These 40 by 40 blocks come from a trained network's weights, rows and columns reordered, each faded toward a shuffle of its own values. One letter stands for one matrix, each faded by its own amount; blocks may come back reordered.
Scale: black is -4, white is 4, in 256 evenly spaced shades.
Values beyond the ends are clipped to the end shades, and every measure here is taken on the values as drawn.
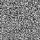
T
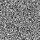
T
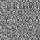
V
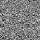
T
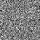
T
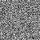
T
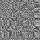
V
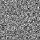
T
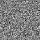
T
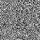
T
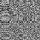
V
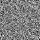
T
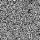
T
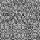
V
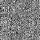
T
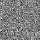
T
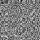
V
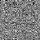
T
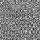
V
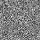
T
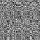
V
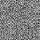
V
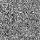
T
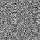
V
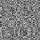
V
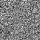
T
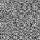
V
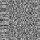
V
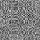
V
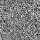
T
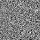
T
